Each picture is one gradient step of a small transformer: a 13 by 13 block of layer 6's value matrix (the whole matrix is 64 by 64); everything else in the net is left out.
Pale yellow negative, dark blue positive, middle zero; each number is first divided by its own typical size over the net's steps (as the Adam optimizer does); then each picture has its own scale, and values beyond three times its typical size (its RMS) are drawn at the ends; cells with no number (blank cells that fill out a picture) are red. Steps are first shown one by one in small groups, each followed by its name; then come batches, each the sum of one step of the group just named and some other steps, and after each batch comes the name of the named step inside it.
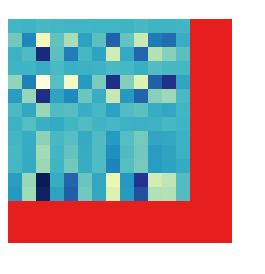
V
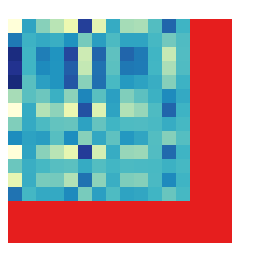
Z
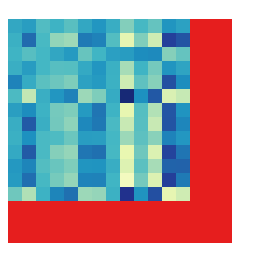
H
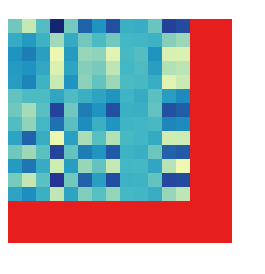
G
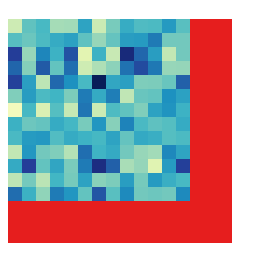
Z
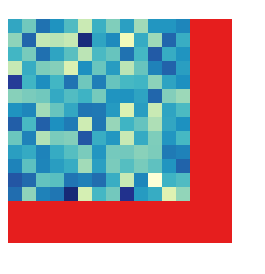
H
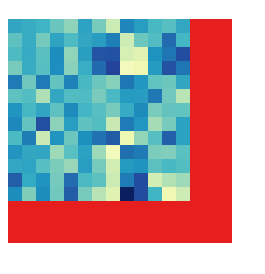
H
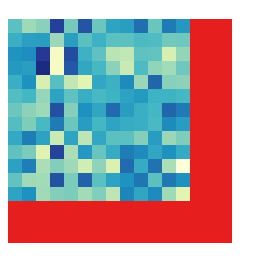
G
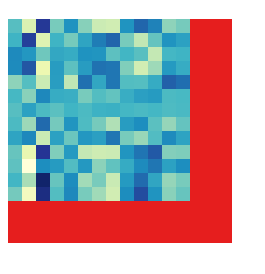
V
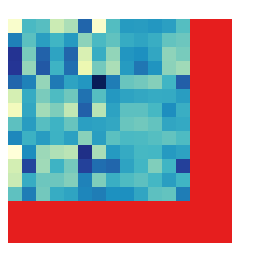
Z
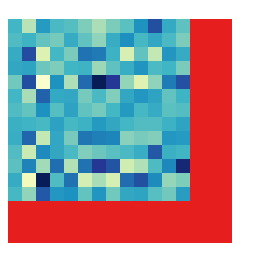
V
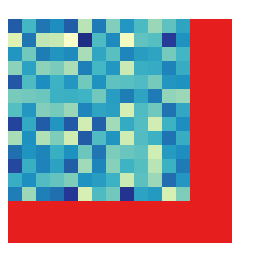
H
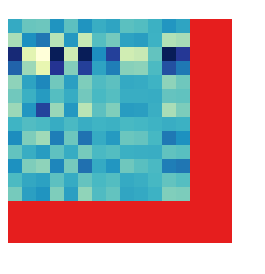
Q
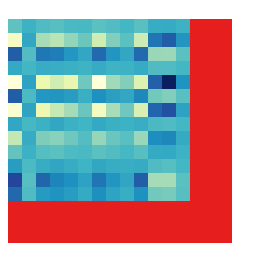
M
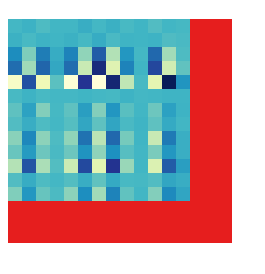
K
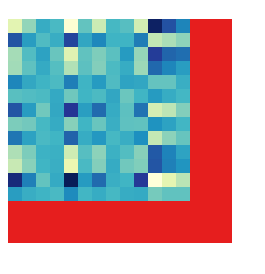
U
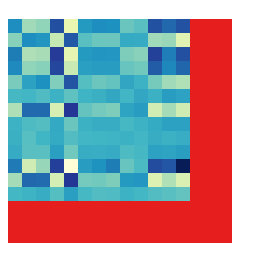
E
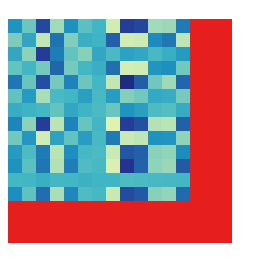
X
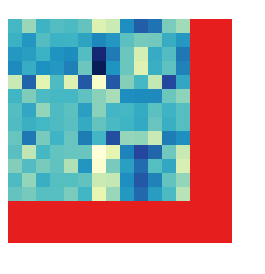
K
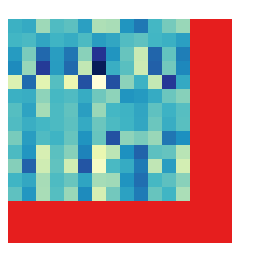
K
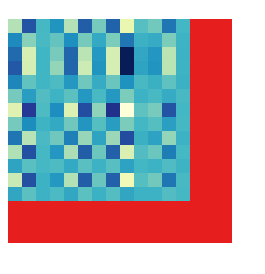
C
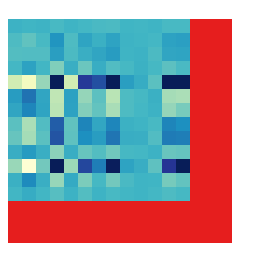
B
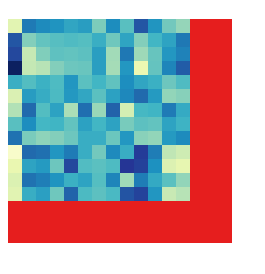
C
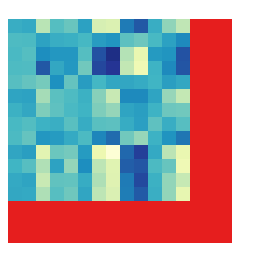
B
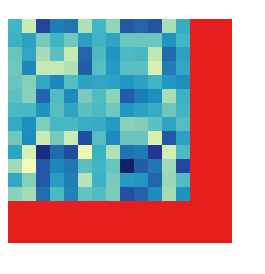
B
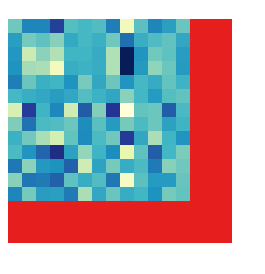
C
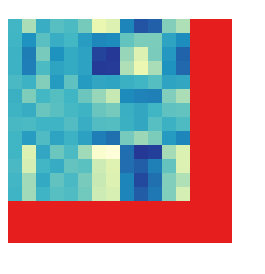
B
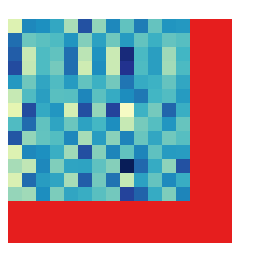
C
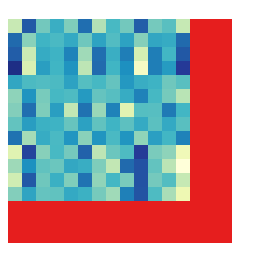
C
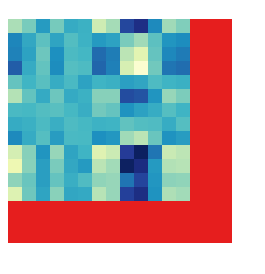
B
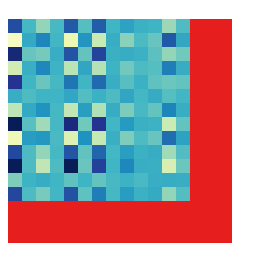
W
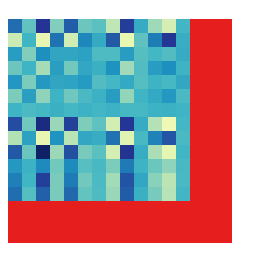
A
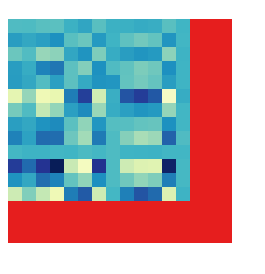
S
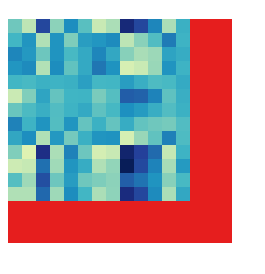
A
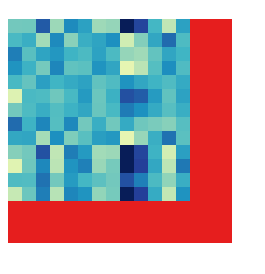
A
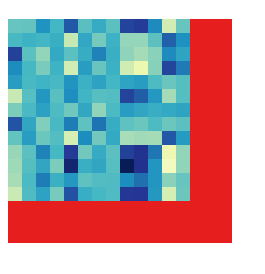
W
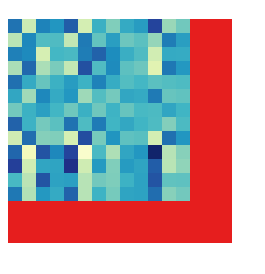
W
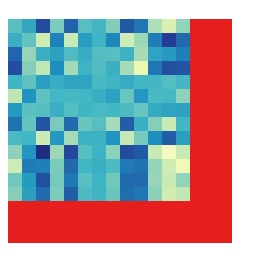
A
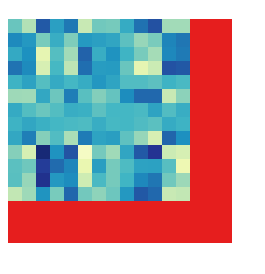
S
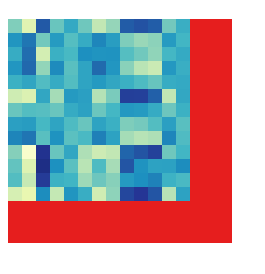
S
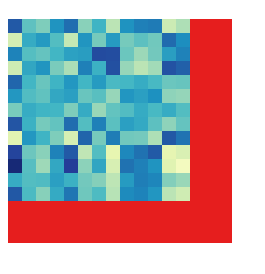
W
